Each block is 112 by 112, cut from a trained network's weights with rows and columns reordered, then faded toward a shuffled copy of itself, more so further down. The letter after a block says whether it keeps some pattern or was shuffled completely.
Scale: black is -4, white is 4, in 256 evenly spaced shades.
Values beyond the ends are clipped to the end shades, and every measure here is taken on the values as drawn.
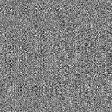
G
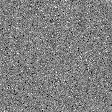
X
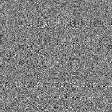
G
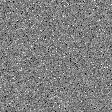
X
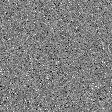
X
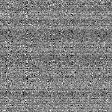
G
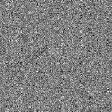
G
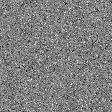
X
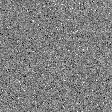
X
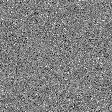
X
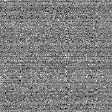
G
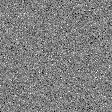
X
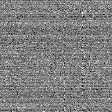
G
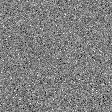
X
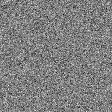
X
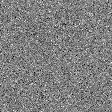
X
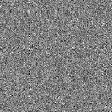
G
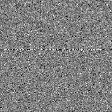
G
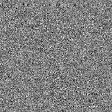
G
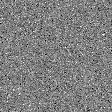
X
